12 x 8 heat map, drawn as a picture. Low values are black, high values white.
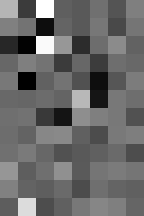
Odd rows or columns: none. Odd patch: rougher, in the top left. Calmest part: bottom right. Average level on the scale: 40%.
